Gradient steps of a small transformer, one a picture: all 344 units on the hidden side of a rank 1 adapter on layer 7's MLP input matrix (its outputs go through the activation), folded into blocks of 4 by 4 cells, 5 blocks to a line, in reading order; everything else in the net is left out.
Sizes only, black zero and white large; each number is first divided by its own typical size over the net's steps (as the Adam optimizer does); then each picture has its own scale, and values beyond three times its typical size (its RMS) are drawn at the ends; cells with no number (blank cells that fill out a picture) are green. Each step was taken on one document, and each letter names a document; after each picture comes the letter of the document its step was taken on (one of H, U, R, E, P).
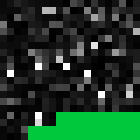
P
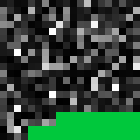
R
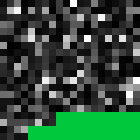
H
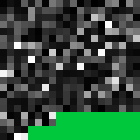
R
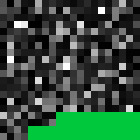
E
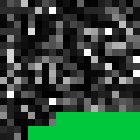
E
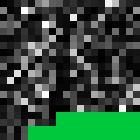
H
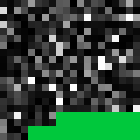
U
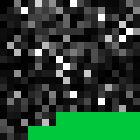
P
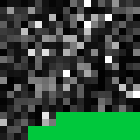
H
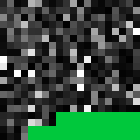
H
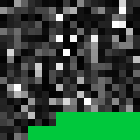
E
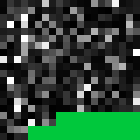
H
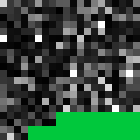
U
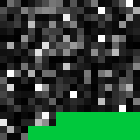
P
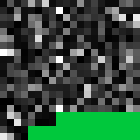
U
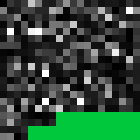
U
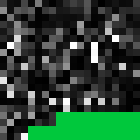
E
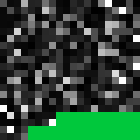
R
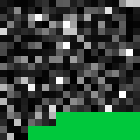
U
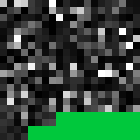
R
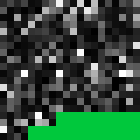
U
